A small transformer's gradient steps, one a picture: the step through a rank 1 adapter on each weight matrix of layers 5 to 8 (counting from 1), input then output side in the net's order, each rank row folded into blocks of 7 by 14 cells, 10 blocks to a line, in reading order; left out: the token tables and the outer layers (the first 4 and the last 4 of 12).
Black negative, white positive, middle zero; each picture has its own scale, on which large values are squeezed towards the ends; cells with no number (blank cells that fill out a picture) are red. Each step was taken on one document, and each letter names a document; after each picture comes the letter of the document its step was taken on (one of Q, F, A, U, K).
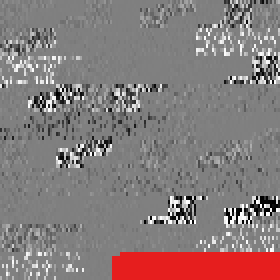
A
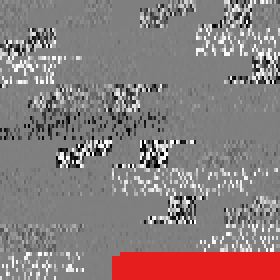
A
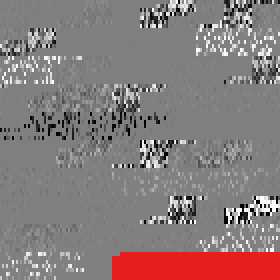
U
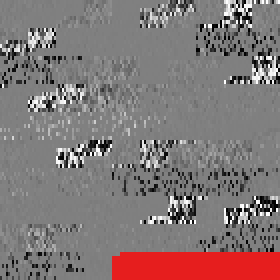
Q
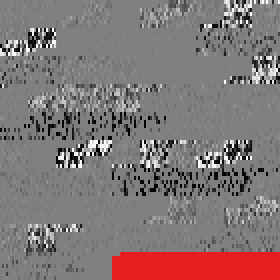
Q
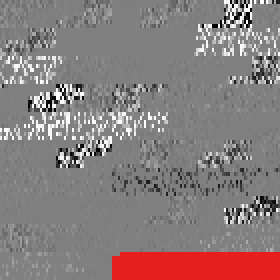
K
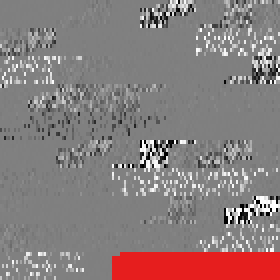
U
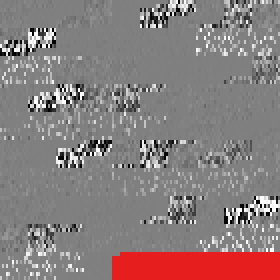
U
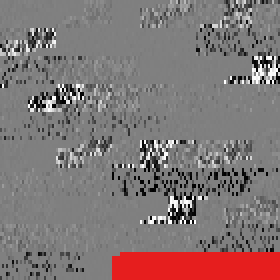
Q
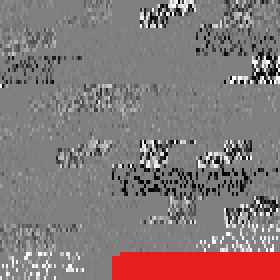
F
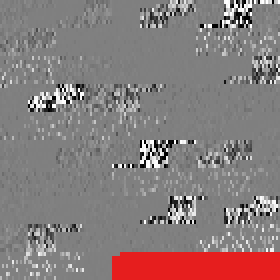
U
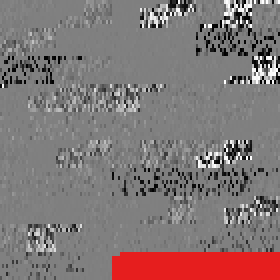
Q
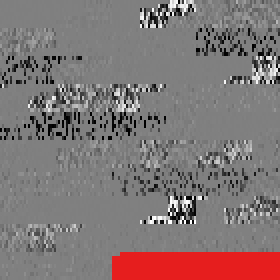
F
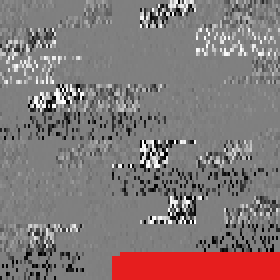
F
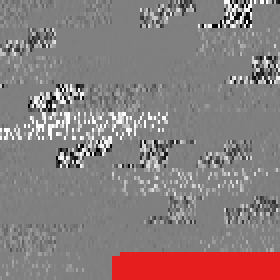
K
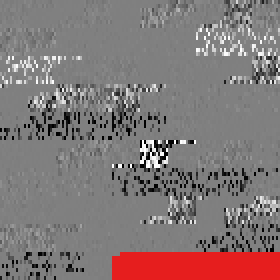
F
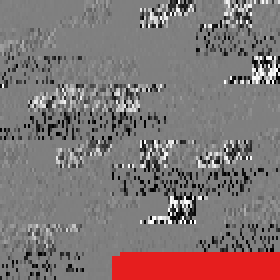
Q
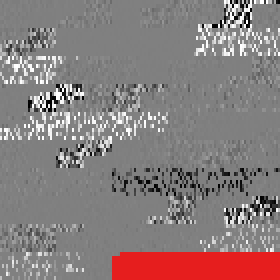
K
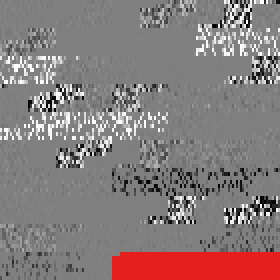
K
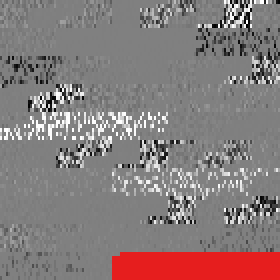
K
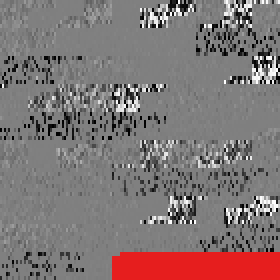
Q
